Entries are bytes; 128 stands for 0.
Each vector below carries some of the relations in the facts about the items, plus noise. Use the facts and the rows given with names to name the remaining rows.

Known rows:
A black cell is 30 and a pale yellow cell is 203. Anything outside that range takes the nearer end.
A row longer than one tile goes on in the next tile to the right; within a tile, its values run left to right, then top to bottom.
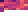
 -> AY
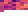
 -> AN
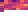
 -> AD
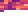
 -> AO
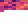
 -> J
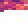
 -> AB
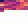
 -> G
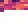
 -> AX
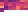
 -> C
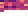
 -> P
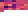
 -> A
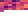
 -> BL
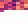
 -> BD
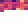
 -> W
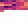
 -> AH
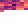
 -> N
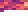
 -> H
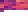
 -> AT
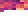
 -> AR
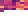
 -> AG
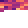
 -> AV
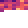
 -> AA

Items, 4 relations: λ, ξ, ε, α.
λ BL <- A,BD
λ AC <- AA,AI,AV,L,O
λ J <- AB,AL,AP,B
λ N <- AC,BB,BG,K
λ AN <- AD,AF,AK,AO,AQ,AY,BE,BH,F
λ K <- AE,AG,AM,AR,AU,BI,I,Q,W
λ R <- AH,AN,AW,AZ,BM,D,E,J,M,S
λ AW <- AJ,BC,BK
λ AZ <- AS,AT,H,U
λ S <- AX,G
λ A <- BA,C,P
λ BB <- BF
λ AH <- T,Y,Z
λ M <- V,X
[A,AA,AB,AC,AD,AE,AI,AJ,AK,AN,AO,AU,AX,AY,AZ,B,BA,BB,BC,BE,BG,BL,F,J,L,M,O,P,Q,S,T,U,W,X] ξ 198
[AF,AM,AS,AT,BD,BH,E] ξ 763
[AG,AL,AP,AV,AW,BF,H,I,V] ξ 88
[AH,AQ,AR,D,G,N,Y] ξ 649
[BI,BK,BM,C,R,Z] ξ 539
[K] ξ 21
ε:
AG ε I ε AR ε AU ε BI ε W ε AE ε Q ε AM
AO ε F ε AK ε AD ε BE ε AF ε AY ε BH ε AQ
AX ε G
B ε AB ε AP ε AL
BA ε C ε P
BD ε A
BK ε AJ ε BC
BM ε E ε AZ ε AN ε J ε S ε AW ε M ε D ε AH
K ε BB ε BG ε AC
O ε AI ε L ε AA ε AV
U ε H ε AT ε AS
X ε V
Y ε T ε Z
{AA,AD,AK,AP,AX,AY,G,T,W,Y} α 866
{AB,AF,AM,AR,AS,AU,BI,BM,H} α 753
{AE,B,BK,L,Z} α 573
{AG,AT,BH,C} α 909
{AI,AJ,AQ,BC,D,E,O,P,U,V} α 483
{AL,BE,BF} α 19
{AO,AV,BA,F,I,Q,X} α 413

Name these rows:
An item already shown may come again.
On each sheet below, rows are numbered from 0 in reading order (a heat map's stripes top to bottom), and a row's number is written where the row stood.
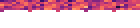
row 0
Z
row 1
BB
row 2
BB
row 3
C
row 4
A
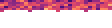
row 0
AL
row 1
Q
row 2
BG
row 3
AM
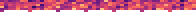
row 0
C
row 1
AC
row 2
BA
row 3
BF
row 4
BL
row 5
AU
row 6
BB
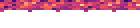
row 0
AW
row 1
B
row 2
AJ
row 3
AS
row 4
U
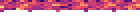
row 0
I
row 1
AJ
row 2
AH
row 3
AP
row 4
Y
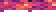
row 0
AB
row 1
V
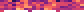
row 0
K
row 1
BI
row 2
BC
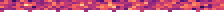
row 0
E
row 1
AL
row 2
AF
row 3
BM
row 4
AV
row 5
BE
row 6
BK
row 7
A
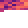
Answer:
R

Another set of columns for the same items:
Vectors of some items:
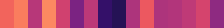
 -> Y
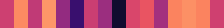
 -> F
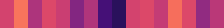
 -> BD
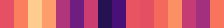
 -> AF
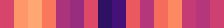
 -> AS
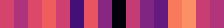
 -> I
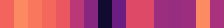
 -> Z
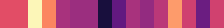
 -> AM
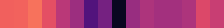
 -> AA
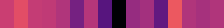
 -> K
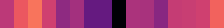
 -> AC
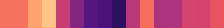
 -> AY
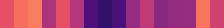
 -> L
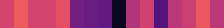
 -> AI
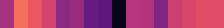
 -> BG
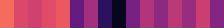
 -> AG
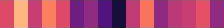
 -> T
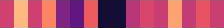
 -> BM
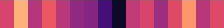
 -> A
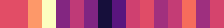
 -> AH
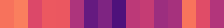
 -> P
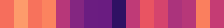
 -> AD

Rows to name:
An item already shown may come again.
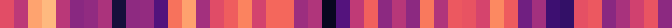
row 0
Q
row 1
BK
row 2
V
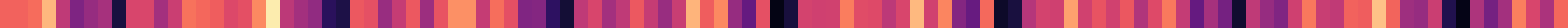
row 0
BE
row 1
AW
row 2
C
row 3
H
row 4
BM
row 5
BF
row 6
BI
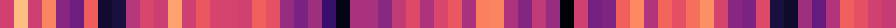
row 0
BM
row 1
N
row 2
AV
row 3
AR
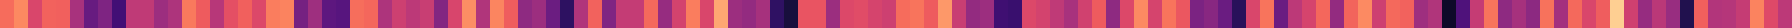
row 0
P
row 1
E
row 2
U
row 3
R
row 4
AP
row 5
AJ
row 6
BK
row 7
AL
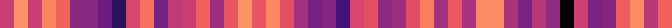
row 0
AJ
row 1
BC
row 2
AV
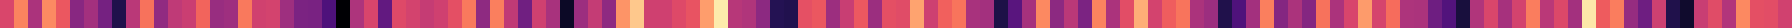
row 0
U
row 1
BB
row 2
BA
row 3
AW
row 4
B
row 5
B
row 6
BL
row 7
AB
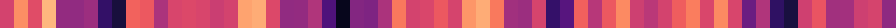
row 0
R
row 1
AU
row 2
AS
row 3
G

